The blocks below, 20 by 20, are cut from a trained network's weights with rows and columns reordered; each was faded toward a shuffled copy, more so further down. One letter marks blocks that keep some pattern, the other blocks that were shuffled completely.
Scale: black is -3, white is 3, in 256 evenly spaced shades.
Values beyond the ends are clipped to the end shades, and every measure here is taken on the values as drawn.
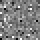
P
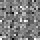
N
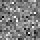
P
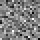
P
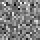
N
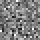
P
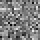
N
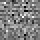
N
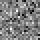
P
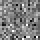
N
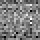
N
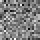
N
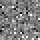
P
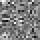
N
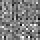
N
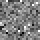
P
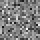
P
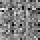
N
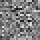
N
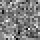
P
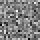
N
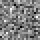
P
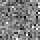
P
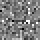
N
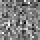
N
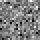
P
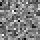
P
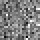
N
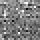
N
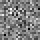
N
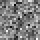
P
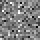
P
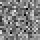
N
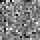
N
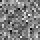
P
